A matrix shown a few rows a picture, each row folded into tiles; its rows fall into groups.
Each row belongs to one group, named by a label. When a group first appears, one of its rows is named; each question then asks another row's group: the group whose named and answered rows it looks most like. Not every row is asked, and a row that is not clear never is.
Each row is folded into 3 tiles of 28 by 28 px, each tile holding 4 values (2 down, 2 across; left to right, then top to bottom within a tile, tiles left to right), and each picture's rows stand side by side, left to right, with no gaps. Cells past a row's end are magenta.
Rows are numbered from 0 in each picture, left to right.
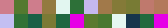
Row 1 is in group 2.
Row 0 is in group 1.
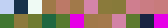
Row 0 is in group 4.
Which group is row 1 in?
2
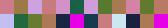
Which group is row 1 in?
2
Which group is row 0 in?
1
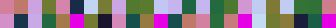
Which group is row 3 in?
4
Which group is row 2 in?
4
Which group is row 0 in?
1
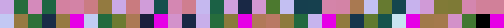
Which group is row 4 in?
4
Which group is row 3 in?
4
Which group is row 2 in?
1
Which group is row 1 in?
1
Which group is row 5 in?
2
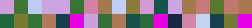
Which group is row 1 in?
1
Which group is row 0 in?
1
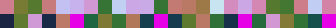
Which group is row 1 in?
1
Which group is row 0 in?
2
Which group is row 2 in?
2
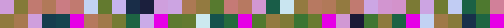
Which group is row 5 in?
4
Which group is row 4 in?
1
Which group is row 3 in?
4
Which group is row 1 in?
4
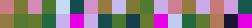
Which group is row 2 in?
1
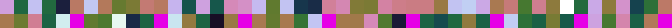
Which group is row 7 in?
4
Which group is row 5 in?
1
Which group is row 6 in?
1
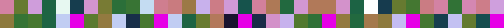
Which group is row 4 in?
4
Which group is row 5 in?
2
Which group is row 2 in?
1
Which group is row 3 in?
2
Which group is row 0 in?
1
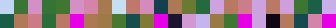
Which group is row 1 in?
1
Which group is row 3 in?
4
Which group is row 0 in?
4
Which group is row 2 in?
2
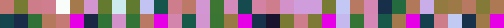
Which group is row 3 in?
1
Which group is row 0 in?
1
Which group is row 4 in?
4
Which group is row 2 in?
1
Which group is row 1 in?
1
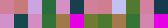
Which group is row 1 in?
1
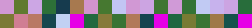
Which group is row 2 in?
1
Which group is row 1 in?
1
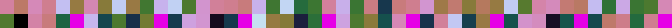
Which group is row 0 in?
1
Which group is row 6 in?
2
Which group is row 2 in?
2
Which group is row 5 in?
2
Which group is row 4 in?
4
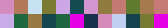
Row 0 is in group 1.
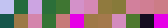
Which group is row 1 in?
2
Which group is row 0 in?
4
